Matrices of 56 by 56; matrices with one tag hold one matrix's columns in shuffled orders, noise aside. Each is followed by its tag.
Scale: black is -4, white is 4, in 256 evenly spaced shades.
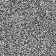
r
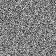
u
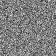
u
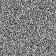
u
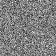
r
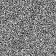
u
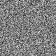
r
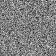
r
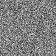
u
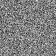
u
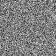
r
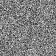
u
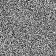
r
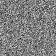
u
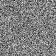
r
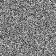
r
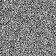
u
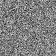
u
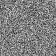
u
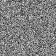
r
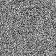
u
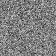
u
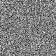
r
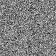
u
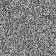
u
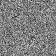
r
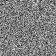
r
